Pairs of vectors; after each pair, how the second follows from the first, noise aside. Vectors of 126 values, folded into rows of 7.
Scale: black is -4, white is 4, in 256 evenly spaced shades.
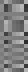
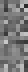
sign-scrambled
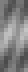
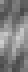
reversed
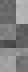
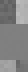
partly zeroed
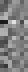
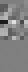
partly zeroed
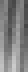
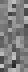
sign-scrambled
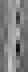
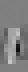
partly zeroed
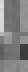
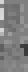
partly zeroed
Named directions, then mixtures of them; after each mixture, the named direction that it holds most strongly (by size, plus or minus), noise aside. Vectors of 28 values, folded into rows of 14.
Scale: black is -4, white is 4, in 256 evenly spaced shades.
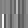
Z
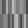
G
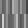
G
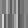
Z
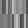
G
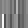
Z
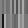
Z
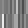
Z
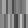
G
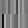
Z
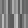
G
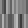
G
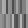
G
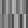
G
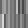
Z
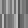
Z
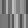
G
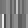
Z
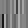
Z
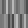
G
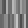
G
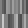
G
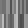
Z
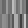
G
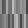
G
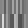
Z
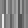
Z
